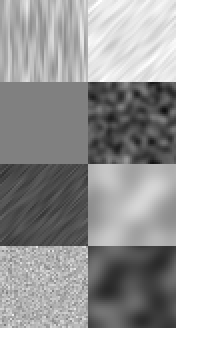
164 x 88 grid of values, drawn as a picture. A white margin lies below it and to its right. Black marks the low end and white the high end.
The table splits into 4 rows of 2 panels. Panel 1,1: high, streaked downward. Panel 1,2: very high, slanting up to the right, faint in contrast. Panel 2,1: middling, flat. Panel 2,2: low, blotchy. Panel 3,1: low, slanting up to the right, faint in contrast. Panel 3,2: high, smooth. Panel 4,1: high, fine-grained. Panel 4,2: low, smooth.
